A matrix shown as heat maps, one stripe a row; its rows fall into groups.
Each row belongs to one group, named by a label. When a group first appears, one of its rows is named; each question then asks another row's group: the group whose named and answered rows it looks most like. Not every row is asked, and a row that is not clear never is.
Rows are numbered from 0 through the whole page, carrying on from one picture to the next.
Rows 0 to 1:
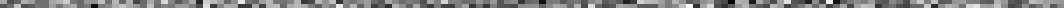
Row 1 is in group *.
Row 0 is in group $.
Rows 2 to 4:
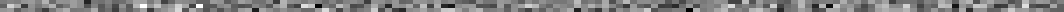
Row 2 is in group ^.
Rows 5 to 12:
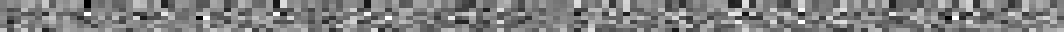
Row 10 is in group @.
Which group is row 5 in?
^
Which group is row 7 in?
@
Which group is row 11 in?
*
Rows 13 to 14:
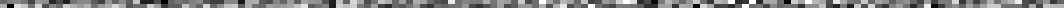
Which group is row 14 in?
*
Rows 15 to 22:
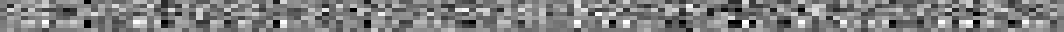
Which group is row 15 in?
^
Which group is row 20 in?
^
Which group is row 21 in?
^
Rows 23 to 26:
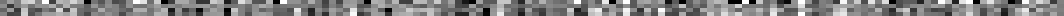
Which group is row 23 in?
^
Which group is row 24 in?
@
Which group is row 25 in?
@
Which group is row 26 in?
@
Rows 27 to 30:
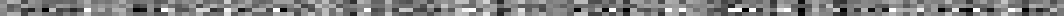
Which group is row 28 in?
$
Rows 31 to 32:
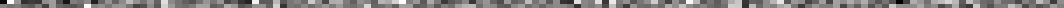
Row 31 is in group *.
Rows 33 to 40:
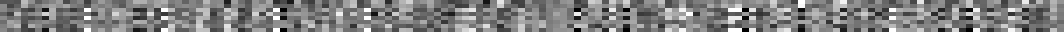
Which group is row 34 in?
@
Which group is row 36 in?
*
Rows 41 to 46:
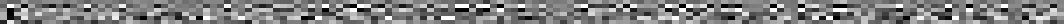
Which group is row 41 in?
@
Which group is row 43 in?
@
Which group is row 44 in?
*
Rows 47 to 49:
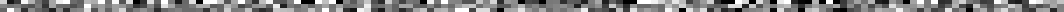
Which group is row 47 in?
$
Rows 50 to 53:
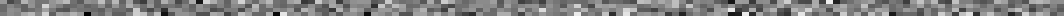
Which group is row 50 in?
$
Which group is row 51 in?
*
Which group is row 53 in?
^
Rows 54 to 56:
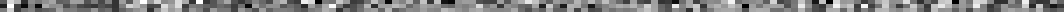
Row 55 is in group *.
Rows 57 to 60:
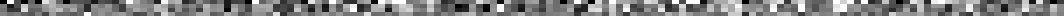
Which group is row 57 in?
*
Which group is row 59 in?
@
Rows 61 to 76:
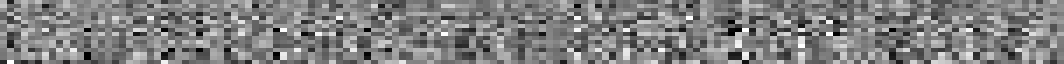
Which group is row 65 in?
*
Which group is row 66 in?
$
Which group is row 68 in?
^
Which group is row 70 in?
@
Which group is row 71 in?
@
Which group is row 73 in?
@
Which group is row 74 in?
^
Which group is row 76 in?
*
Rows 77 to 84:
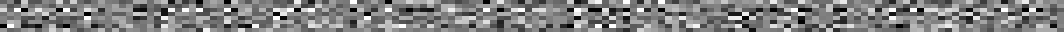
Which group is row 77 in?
@
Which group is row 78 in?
$
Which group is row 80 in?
^
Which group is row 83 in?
*
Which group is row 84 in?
$
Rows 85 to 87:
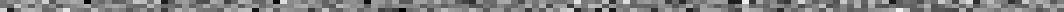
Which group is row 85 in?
^
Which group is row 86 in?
*
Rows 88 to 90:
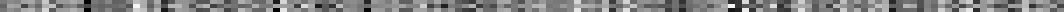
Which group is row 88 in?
^
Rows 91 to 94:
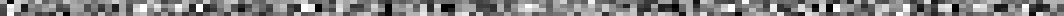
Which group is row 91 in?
*
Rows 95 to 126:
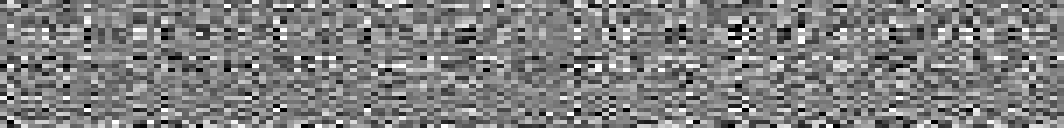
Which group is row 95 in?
*
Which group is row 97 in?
@
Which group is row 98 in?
*
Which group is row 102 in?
^
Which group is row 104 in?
^
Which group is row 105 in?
@
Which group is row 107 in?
^
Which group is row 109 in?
$
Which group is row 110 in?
@
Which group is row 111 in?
*
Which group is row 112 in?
@
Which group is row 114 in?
@
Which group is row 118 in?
*
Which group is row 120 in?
*
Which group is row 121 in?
^
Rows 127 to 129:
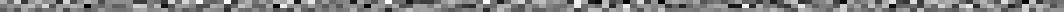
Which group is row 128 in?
^
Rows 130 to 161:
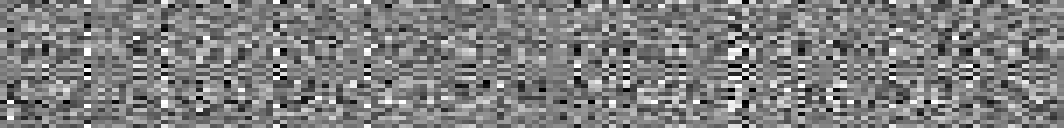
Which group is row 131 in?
@
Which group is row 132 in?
*
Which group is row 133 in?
^
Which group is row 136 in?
^
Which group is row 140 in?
$
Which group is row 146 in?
^
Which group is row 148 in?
^
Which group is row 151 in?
@
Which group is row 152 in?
$
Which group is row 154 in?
$
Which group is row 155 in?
*
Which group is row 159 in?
*
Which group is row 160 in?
^
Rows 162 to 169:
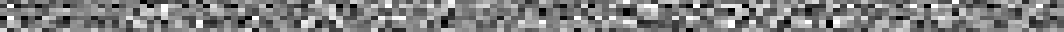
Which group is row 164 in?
$
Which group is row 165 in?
$
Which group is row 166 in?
*
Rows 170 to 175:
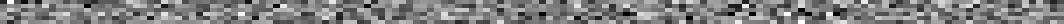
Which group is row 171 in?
^
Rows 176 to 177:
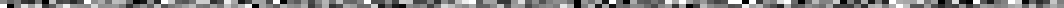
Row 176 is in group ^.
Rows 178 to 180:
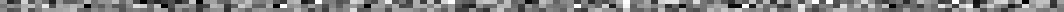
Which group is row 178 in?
$
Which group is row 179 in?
^
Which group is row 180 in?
@
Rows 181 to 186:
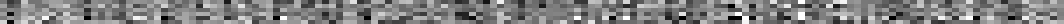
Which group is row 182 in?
$
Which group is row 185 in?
^
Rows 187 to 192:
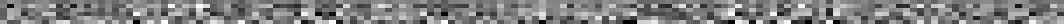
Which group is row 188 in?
@
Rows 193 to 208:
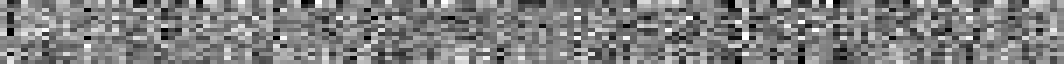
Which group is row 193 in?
$
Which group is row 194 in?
$
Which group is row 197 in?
*
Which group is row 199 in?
$
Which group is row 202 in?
^
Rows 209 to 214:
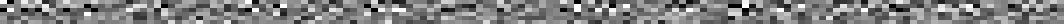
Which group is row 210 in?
^
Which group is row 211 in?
*
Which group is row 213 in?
$
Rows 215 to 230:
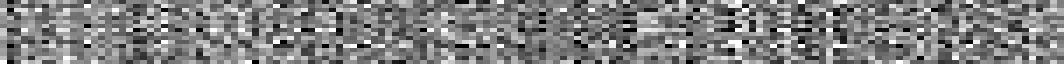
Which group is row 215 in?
@
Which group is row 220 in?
$
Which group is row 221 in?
^
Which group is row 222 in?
$
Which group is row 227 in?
$
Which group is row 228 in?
$
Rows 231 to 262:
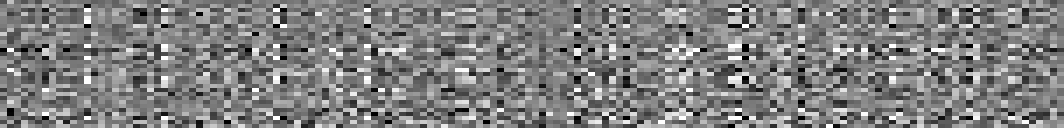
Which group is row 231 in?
*
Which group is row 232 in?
^
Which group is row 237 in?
^
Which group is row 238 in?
*
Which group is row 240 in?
@
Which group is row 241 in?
@
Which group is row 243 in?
*
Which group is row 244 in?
*
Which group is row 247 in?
$
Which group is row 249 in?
*
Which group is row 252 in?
$
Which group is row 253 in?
*
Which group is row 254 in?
@
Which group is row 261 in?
@
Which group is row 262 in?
$
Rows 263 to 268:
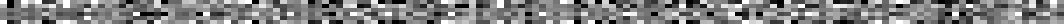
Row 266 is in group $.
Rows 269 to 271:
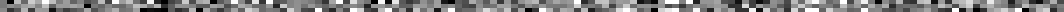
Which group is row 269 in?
*
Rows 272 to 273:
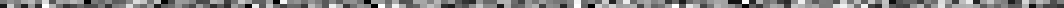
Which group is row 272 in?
^
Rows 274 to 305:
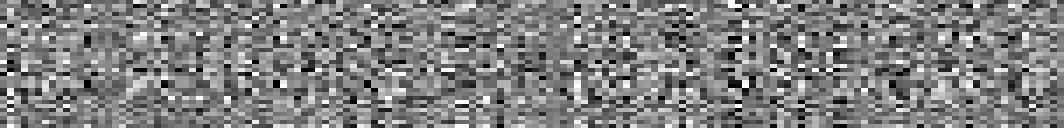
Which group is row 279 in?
^
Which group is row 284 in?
^
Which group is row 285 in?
@
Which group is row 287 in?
$
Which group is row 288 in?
$
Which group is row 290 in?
@
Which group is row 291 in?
$
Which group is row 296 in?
*
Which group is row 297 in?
*
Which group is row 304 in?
*
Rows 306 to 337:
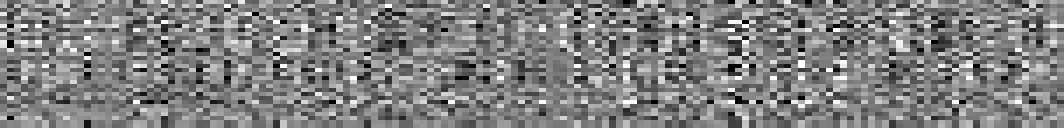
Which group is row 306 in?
$
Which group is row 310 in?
*
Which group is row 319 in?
^
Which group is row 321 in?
@
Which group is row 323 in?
$
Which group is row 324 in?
^
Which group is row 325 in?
@
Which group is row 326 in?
@
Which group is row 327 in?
*
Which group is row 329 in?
$
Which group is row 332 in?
@
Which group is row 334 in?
$
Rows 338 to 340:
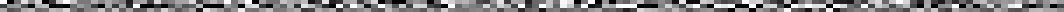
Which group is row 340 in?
$
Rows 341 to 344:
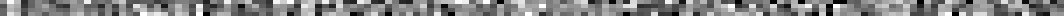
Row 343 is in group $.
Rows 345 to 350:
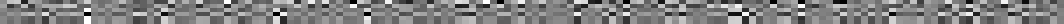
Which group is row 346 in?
@
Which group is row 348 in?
^
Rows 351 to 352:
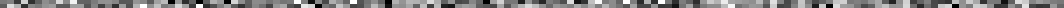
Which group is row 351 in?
@
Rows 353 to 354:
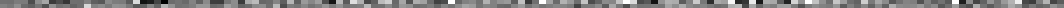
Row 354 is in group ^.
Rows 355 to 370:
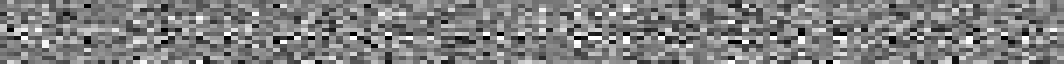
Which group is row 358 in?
*
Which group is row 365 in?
^
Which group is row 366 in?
*
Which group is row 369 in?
$
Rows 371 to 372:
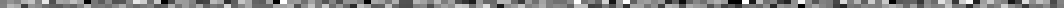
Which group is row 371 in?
^
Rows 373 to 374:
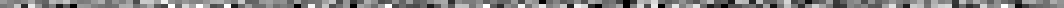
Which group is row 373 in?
$
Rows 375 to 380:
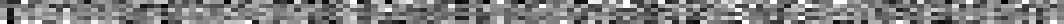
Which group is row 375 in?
@
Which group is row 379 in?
@
